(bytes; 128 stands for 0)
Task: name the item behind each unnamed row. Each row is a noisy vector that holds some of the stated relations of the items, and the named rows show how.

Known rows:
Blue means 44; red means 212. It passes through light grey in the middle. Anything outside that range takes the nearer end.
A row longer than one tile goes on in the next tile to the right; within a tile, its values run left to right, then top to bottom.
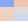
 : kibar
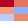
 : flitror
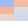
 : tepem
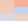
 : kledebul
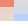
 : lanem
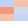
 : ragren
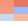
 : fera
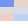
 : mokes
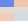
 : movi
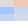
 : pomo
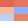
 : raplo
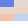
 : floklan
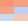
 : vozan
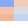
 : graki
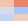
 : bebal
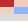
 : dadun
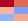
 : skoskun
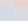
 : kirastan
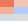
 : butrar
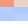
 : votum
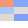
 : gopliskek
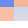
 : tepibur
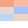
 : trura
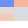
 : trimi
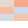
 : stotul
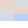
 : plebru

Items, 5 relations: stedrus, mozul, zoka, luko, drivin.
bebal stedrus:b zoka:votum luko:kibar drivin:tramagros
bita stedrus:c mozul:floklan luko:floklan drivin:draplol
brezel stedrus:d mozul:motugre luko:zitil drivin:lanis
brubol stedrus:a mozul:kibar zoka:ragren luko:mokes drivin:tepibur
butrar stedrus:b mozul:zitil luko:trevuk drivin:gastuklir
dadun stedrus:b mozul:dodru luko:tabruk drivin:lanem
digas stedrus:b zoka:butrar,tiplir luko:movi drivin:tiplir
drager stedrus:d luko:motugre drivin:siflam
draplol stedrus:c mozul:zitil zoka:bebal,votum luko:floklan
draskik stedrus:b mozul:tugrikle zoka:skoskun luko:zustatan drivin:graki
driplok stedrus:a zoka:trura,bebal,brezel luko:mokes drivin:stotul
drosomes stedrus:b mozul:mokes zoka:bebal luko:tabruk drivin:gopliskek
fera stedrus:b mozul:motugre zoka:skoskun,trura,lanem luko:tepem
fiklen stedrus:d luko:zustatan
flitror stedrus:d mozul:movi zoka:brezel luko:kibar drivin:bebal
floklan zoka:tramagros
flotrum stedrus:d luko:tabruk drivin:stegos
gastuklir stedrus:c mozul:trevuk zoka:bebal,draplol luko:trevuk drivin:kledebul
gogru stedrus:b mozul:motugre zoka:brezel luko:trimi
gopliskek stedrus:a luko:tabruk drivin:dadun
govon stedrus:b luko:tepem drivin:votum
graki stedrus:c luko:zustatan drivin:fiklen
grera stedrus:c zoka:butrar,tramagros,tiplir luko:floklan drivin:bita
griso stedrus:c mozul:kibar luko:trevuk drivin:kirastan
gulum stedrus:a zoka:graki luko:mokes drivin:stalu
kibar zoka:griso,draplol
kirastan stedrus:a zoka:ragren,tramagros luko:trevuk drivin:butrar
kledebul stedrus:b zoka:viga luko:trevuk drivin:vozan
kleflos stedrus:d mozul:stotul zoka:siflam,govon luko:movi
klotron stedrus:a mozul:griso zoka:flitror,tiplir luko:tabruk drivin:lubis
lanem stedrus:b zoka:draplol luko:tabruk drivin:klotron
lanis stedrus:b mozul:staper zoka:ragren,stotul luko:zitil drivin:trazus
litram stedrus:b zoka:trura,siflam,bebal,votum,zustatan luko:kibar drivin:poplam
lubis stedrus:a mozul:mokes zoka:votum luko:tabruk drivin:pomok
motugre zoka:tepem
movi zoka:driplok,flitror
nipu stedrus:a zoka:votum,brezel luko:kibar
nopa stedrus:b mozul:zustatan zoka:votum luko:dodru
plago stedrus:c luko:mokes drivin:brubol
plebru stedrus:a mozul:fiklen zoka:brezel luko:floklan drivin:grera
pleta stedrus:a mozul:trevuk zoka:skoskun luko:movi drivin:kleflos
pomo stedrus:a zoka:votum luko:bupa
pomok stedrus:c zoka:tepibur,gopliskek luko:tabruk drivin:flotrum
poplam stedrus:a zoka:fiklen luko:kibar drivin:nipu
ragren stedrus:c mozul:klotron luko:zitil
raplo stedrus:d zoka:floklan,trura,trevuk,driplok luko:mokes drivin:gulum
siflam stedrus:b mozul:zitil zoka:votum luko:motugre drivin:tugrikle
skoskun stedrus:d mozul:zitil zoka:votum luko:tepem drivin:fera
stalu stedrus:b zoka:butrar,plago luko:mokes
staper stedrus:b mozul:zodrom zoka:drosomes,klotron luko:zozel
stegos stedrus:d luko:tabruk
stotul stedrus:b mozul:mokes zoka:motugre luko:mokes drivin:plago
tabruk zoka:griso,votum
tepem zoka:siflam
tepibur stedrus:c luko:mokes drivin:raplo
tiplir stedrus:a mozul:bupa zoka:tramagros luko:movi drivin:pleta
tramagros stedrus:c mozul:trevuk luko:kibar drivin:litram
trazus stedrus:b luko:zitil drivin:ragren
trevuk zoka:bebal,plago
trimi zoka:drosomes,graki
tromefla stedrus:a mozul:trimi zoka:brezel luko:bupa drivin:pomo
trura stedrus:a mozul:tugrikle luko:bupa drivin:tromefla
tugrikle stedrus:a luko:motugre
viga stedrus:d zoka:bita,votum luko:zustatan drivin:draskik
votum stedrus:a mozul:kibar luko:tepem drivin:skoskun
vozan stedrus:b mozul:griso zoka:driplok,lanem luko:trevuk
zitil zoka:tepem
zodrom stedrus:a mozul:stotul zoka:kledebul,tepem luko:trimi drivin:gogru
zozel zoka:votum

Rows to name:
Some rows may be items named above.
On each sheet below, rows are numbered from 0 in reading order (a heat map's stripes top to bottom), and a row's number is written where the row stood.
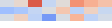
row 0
tugrikle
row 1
lubis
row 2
stalu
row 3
pleta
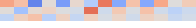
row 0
trura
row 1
floklan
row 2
mokes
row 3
gastuklir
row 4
trevuk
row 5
motugre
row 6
nipu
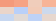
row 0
nopa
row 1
brubol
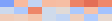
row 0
dodru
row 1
tramagros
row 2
bebal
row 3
siflam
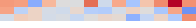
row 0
vozan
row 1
trevuk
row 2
zodrom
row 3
fiklen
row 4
klotron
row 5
bebal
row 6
brezel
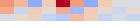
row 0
lanis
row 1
zitil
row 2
kleflos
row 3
zitil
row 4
zodrom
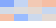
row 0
zustatan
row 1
tromefla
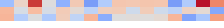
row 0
bita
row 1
drosomes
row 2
zitil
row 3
bupa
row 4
staper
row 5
staper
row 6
bupa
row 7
viga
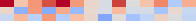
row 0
drager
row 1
draskik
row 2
kleflos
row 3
tabruk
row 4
drosomes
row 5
bebal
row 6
zozel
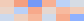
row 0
litram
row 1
grera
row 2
pomok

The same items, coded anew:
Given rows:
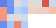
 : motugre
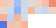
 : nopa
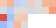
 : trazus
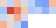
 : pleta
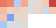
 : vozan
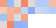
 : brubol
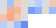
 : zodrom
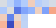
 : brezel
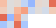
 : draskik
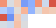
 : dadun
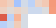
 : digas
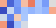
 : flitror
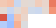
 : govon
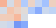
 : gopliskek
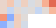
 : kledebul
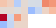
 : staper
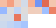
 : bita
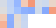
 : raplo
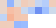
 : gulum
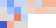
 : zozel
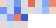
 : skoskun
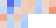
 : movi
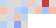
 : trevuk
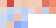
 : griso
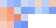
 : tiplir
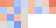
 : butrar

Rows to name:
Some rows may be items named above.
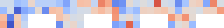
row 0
brezel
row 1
tepem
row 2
motugre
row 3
floklan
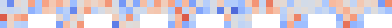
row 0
mokes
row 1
siflam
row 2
tabruk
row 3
lubis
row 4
zitil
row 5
pomo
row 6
votum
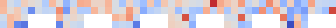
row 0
klotron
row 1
kibar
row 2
tugrikle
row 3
grera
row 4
tramagros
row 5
fiklen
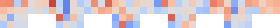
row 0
vozan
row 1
dodru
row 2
votum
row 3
stotul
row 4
kibar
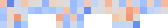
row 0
nipu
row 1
kleflos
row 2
tugrikle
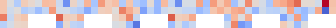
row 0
stalu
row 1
mokes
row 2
trura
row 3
mokes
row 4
brubol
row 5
gastuklir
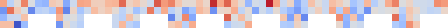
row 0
tromefla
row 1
kibar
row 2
ragren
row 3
draplol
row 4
drosomes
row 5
viga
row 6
kleflos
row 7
lanem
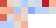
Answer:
drosomes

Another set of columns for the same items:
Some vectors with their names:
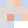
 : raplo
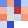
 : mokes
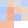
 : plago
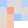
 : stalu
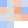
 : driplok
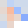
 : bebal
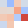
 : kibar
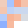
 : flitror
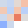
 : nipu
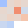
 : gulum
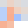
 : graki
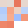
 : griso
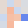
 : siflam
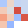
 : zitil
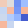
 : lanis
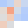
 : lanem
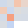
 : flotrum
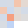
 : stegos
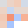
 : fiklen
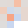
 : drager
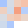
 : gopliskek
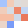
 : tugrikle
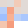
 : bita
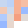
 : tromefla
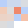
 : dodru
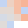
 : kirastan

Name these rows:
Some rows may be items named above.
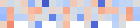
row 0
tramagros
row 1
drosomes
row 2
dadun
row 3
zodrom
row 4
tabruk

